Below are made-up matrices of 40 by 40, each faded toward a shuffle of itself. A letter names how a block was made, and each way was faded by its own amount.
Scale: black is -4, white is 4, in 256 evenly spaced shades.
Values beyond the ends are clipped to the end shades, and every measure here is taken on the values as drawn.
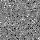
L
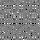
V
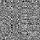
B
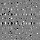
V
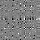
V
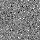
L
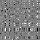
V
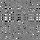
V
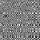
V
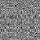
B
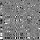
V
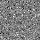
L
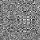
B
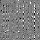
V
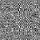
B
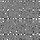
V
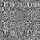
B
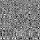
B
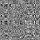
B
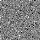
L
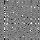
V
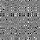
V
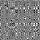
V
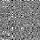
B
